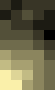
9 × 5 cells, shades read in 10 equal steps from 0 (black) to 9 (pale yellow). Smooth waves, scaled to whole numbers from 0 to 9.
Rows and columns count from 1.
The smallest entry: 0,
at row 4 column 5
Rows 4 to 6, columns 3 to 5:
3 2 0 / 4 3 2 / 5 5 3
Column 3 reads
2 3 2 3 4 5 6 7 6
